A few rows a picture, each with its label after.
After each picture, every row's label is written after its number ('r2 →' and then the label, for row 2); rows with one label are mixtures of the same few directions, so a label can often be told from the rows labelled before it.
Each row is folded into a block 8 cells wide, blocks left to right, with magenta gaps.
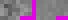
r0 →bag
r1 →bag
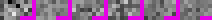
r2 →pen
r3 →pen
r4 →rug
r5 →pen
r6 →bag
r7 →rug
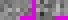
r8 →rug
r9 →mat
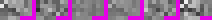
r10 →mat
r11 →rug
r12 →mat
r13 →mat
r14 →rug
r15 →mat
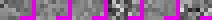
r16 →mat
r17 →pen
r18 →bag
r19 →rug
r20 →mat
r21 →rug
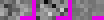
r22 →bag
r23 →pen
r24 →rug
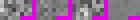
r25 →rug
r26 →rug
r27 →pen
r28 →bag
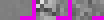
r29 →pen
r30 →mat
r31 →bag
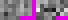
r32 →mat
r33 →rug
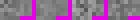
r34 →mat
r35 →bag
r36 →rug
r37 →pen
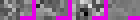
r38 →rug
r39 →mat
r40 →pen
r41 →mat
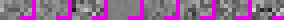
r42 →rug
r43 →rug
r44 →rug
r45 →bag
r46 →bag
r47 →pen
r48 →rug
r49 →rug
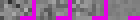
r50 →pen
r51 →pen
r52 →mat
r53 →pen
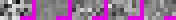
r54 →pen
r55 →pen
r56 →rug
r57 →mat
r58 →bag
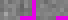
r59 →mat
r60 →pen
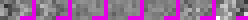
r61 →bag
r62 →bag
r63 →mat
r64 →mat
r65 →rug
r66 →rug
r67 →bag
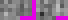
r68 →mat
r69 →mat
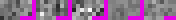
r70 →bag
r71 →mat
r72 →rug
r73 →pen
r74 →pen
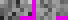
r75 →bag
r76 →rug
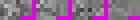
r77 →bag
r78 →mat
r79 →rug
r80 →mat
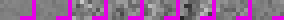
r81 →mat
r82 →bag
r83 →pen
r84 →pen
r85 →bag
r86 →bag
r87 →rug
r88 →bag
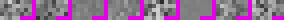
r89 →pen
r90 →bag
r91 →mat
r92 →bag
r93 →pen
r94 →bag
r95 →bag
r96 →rug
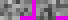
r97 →pen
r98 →pen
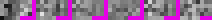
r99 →bag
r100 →mat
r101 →mat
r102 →rug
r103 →mat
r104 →pen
